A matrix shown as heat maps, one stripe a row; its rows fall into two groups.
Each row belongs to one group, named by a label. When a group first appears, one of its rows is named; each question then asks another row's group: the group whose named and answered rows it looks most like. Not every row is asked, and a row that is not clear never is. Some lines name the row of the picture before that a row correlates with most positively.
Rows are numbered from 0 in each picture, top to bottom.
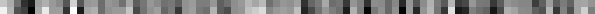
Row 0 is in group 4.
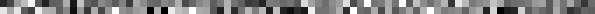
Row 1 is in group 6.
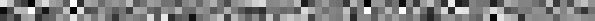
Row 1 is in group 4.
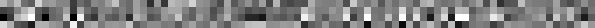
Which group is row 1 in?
4
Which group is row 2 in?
4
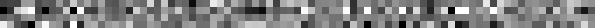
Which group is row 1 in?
4
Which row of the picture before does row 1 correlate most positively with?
2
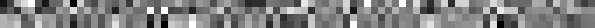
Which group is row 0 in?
4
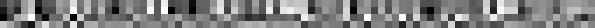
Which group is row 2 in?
4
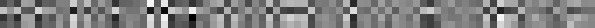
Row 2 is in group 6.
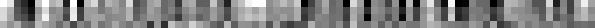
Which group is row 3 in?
6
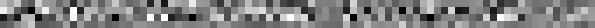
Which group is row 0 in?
6
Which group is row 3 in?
4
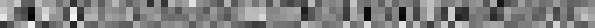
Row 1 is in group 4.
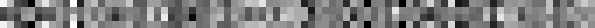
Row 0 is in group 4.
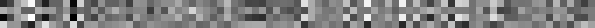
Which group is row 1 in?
6
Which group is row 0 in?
4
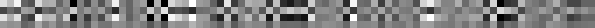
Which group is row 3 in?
6
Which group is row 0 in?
6
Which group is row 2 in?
6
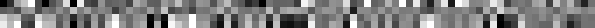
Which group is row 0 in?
4
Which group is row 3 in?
6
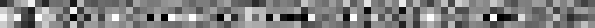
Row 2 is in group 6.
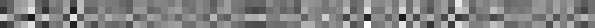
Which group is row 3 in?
4
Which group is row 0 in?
4
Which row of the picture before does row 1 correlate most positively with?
0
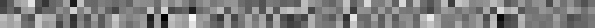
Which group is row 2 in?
6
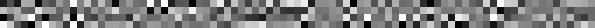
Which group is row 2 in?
4
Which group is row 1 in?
6
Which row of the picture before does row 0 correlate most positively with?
1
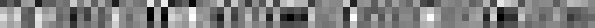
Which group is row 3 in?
6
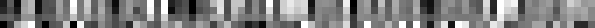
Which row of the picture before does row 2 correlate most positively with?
0
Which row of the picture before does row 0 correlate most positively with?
0
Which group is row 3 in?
4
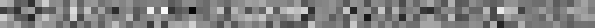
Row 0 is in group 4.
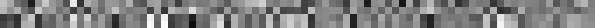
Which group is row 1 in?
6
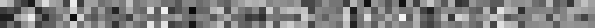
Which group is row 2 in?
4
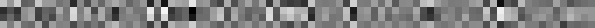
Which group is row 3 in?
6
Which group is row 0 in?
6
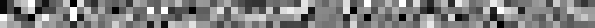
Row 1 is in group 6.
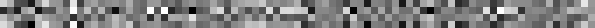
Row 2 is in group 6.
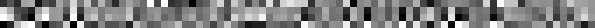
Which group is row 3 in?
4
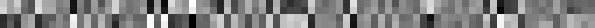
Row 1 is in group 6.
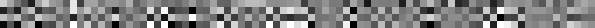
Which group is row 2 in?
6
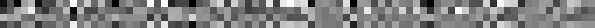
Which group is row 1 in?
4
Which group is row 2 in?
6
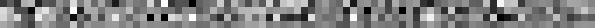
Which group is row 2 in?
6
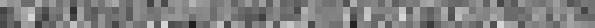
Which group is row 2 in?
4
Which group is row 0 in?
6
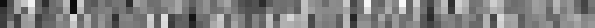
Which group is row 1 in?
4
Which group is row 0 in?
4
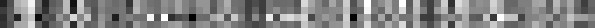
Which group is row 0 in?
4
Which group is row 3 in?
4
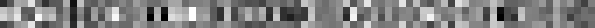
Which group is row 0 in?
4
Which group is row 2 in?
6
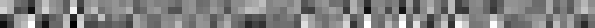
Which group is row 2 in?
4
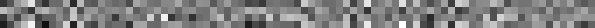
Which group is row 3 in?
4
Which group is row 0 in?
4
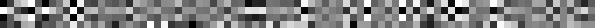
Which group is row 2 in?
4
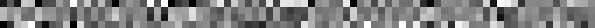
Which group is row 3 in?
4
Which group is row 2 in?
6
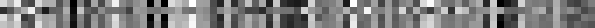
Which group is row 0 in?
6
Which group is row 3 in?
6
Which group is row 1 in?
4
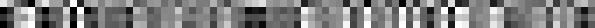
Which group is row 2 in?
4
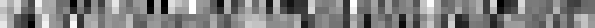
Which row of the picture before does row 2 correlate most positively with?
0
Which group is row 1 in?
6
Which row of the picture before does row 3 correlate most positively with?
0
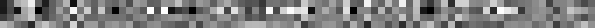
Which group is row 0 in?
4
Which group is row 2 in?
4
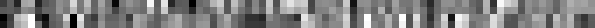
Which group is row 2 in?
4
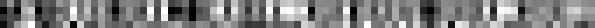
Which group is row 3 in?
4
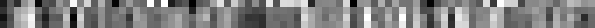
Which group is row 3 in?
4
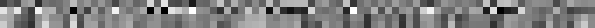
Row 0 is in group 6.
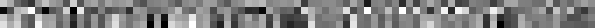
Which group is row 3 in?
6
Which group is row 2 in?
6
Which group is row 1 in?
4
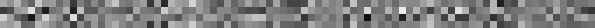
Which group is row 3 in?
6
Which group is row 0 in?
6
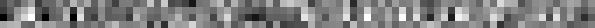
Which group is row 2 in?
4
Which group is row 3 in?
6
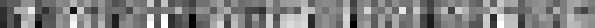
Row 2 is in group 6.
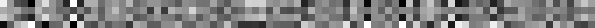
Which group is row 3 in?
4
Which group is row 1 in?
6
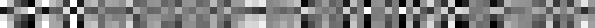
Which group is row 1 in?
4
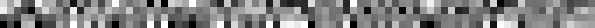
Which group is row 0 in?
6
